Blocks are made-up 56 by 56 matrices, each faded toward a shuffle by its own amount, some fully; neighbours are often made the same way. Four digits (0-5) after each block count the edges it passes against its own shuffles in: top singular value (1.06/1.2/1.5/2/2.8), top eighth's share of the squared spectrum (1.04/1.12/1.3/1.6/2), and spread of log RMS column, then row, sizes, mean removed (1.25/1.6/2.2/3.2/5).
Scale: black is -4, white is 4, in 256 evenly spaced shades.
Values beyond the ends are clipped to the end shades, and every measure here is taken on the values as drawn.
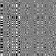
5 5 4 3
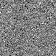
1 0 0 0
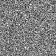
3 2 0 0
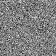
0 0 0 0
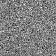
2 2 0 0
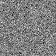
0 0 0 0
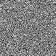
1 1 0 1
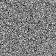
0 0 0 0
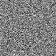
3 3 1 1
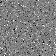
0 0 0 0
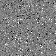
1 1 1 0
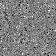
2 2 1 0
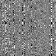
3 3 3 0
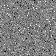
0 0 0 0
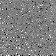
3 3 1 1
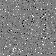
2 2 0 1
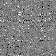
3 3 1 2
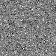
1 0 0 0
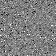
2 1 1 0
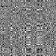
4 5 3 3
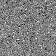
1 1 0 0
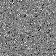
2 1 0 0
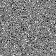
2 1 0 0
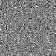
3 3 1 1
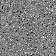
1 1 0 0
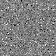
3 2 0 1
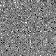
3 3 1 1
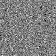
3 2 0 1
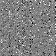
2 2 2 0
